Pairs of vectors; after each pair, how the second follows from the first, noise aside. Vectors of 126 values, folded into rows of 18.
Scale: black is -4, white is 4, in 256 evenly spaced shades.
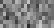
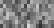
negated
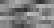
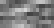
negated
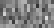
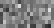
shuffled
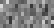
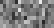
shuffled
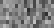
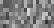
negated
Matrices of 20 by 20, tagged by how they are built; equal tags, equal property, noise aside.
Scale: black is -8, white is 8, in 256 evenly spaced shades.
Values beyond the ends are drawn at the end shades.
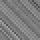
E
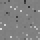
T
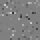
T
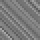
E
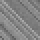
E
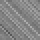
E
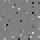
T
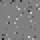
T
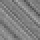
E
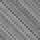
E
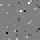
T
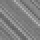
E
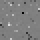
T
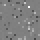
T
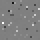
T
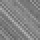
E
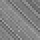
E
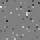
T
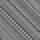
E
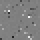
T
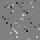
T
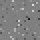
T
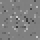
T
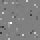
T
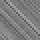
E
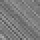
E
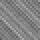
E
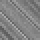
E
